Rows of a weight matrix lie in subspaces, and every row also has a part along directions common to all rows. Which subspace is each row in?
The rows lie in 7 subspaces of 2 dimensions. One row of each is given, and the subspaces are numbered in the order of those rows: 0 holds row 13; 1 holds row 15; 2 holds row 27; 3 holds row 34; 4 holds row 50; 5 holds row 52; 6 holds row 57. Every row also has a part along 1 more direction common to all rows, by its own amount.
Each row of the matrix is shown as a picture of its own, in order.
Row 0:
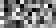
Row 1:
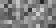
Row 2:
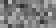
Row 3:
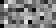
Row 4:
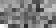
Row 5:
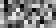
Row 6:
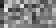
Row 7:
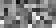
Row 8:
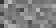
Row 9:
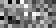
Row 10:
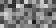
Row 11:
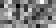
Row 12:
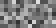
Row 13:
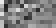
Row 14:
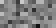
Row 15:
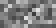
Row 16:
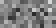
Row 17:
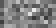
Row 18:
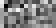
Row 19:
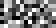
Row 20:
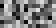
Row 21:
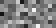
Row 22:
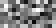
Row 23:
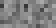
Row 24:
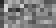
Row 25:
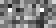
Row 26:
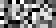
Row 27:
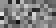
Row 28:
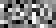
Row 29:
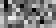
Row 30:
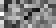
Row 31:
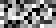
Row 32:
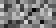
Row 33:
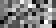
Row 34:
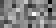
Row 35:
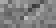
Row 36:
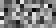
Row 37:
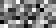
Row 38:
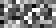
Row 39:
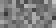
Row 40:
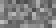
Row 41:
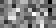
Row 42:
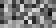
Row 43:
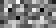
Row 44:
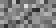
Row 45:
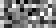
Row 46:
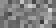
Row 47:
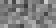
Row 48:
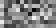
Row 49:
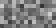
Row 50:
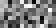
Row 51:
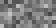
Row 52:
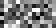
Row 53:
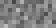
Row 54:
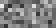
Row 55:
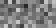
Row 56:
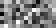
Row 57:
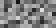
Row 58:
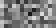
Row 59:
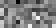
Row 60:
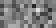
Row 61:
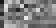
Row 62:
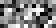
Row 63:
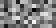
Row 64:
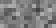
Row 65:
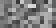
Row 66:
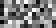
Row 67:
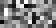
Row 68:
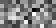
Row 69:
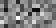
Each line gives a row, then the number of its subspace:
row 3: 0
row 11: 1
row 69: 4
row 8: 0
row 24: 0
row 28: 0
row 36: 2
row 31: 1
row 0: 2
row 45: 3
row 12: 3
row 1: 1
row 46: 4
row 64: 6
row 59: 5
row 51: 5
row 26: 2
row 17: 3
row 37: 6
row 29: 2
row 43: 6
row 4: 6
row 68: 3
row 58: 3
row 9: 2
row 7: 5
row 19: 6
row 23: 1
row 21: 1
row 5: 2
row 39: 5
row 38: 1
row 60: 6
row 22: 4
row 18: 0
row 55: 2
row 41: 3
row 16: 3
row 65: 4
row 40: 4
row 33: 4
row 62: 6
